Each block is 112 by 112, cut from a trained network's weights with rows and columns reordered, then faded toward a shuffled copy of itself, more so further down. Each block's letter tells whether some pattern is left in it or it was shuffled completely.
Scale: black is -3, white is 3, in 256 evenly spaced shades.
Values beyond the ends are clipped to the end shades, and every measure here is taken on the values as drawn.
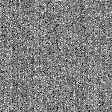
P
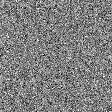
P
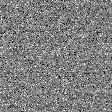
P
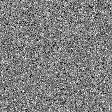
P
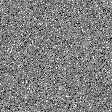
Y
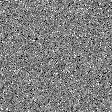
Y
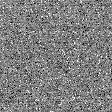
P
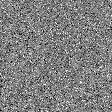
Y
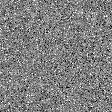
Y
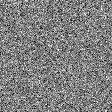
Y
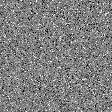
Y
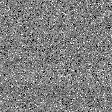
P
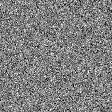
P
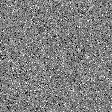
Y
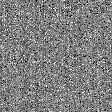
P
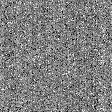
P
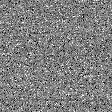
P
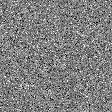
Y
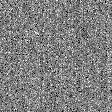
P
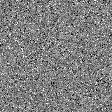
Y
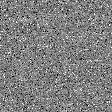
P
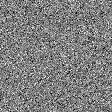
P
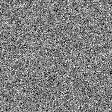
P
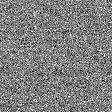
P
